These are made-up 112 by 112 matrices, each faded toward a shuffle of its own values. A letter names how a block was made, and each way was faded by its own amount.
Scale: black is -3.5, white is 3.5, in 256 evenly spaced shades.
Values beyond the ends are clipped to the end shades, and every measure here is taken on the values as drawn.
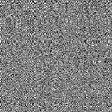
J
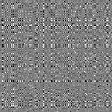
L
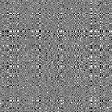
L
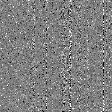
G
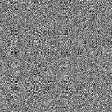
J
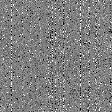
G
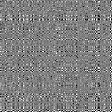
L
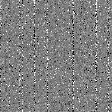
G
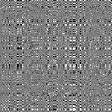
L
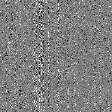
G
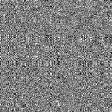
J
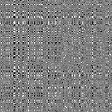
L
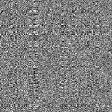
J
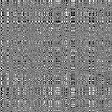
L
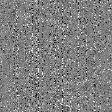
G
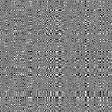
L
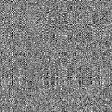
J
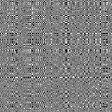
L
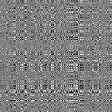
L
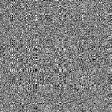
J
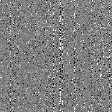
G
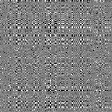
L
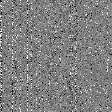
G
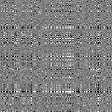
L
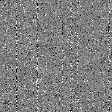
G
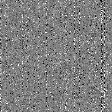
G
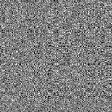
J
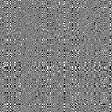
L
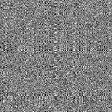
J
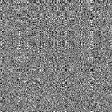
J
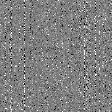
G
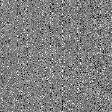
G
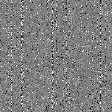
G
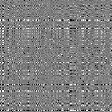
L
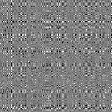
L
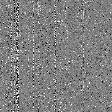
G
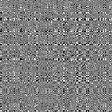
L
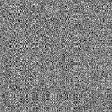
J
